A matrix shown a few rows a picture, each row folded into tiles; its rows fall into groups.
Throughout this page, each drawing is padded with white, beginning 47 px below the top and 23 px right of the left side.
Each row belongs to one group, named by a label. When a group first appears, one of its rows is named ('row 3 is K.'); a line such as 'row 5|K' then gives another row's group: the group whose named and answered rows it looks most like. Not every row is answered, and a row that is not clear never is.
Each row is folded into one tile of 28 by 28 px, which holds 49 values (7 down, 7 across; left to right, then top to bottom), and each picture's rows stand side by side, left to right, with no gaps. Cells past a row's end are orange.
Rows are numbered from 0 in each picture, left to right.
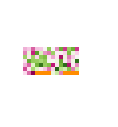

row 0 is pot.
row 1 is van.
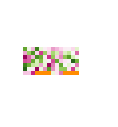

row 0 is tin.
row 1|pot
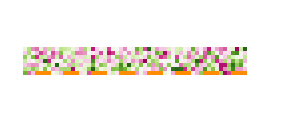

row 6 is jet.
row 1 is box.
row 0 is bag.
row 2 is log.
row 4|tin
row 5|box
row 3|log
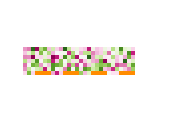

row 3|box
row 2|bag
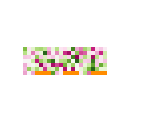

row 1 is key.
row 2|log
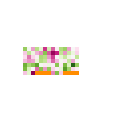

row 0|tin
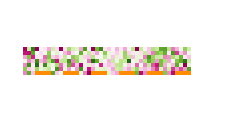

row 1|key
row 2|key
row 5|key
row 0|log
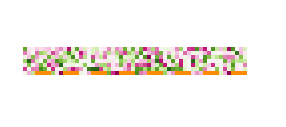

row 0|jet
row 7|pot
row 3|key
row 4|bag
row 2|box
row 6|key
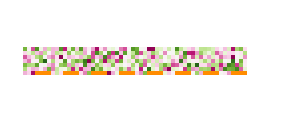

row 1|van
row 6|box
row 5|box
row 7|van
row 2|jet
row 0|tin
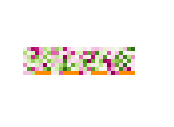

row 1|log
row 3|pot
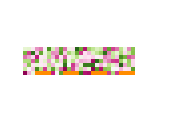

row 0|jet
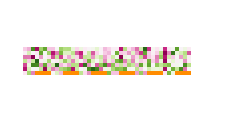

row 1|box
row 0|van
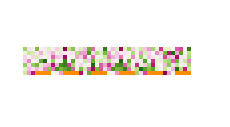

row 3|van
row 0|tin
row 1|van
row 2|jet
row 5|jet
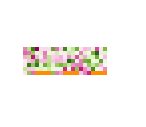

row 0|log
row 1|tin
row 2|pot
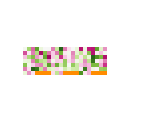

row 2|key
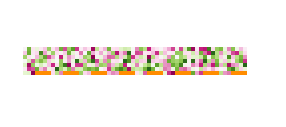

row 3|van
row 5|pot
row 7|bag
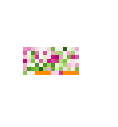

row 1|tin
